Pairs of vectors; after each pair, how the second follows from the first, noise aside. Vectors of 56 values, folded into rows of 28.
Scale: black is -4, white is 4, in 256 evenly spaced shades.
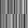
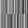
negated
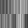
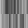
wrapped around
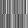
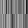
negated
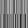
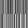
negated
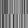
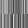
negated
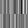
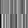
wrapped around
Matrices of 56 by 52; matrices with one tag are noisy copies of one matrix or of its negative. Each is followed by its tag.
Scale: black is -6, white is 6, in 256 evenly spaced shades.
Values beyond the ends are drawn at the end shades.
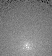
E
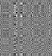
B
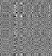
B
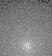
E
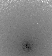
E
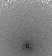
E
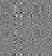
B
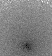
E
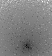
E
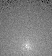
E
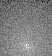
E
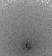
E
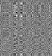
B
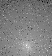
E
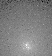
E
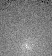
E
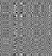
B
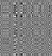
B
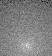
E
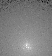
E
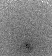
E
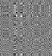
B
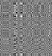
B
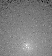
E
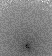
E
